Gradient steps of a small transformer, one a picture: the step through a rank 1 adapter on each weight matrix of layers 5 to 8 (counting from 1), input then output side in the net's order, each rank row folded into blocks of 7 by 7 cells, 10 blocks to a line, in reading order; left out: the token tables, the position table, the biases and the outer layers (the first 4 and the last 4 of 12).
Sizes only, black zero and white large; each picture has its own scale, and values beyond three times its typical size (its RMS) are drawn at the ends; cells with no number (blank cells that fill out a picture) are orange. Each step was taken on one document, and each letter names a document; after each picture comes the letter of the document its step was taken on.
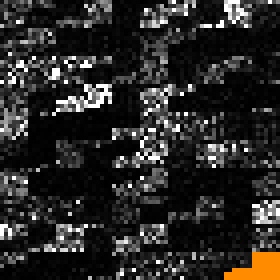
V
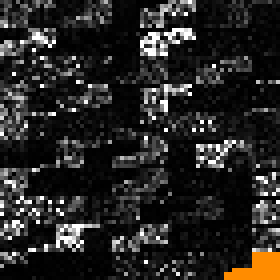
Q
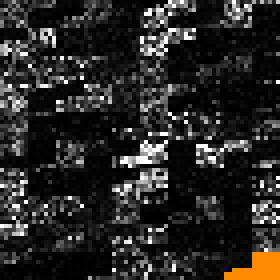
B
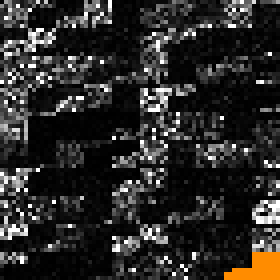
V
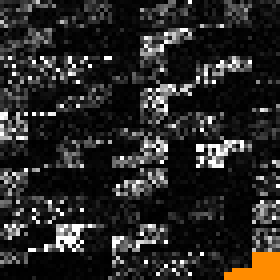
Q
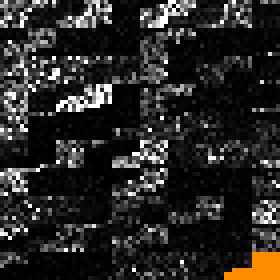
V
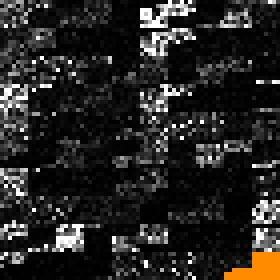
Q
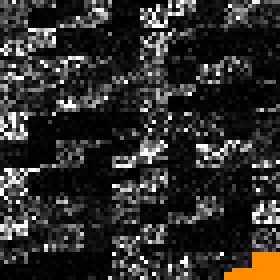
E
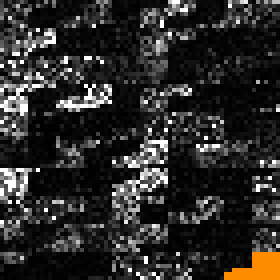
E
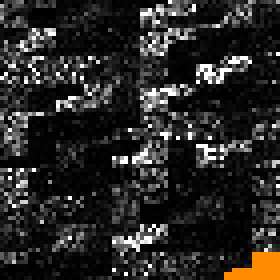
B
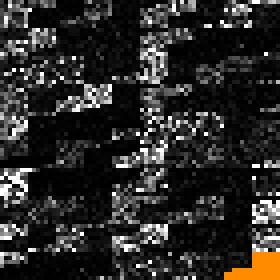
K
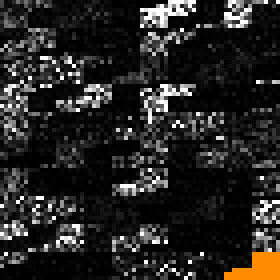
Q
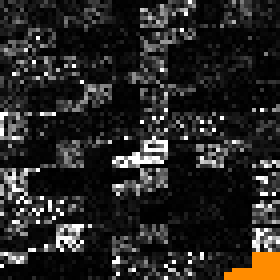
Q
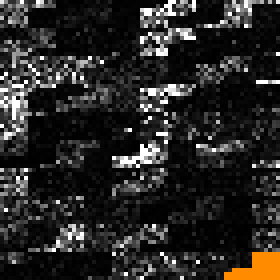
B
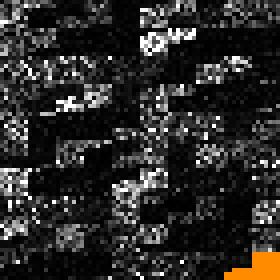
E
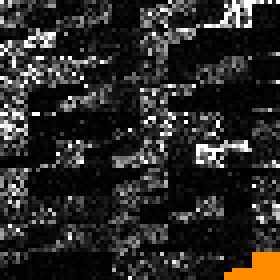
B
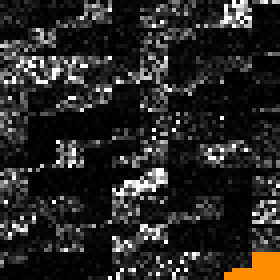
V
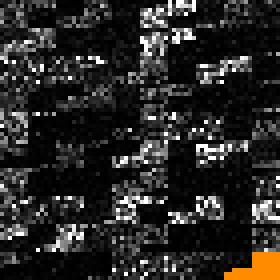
B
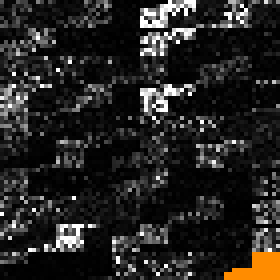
Q
